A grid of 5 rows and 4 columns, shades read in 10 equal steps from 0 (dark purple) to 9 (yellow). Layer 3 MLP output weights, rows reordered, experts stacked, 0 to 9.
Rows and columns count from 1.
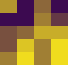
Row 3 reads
3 4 7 7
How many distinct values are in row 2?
3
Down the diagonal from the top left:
6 0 7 9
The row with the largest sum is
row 5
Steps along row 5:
up down up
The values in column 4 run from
0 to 9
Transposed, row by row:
6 0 3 3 5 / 0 0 4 8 9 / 4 5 7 5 5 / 0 2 7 9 9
